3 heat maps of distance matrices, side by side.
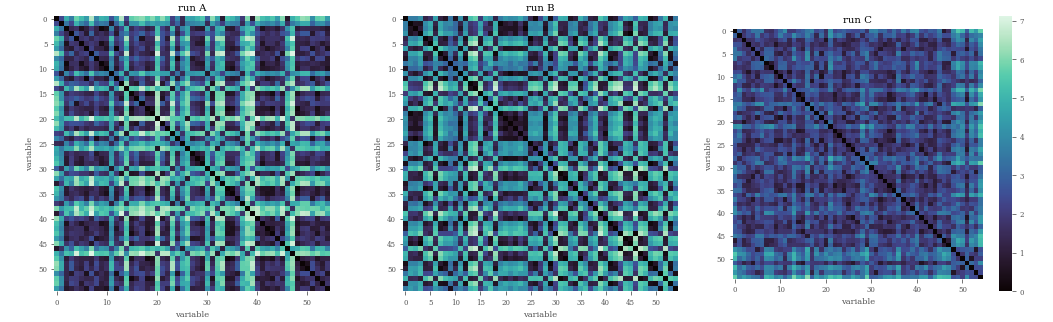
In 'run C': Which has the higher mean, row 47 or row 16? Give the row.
16
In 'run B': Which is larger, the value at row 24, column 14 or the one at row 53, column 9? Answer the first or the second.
the second
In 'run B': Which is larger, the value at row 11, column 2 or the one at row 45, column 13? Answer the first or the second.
the second
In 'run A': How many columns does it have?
55
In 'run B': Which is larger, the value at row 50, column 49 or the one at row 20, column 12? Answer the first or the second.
the second
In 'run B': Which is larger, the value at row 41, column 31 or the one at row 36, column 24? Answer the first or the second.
the first
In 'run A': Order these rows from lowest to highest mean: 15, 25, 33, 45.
15, 45, 25, 33
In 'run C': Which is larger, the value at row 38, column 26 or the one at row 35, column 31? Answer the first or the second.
the first
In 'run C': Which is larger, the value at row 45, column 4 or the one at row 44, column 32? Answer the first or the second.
the first
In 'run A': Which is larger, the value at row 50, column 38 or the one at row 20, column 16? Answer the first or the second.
the second
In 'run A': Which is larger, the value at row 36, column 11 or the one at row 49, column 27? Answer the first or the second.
the first
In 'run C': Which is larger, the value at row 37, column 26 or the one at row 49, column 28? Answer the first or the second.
the second
